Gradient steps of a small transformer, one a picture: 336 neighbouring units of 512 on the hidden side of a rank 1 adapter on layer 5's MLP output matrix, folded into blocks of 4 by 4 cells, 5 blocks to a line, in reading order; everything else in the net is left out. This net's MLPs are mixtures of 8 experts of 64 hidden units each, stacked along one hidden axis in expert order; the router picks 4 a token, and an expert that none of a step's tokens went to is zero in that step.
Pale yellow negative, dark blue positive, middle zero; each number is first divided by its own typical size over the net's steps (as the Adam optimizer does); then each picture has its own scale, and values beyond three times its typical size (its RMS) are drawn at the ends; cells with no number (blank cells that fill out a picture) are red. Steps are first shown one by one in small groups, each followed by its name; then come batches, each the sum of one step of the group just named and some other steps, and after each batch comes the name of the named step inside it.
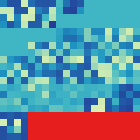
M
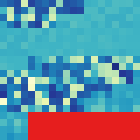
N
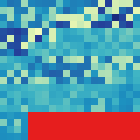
M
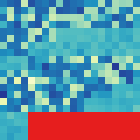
N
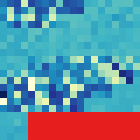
N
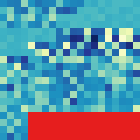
M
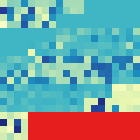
M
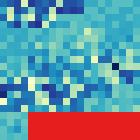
N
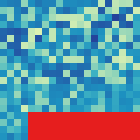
M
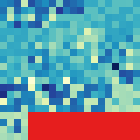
N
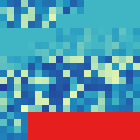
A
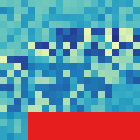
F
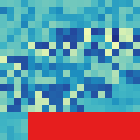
F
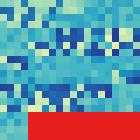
F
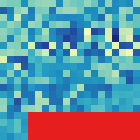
F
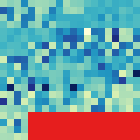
F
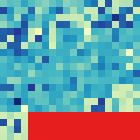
F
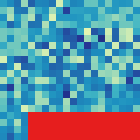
A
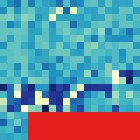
A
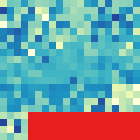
F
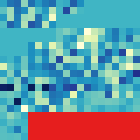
A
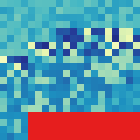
F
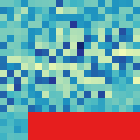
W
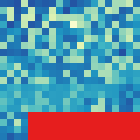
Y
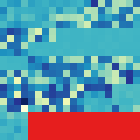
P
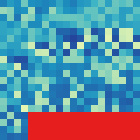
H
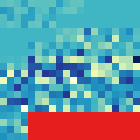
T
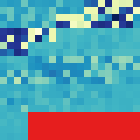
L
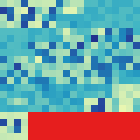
W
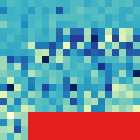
H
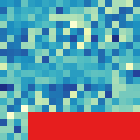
Y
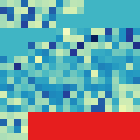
T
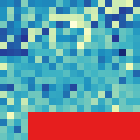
Y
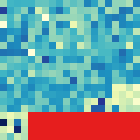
Y
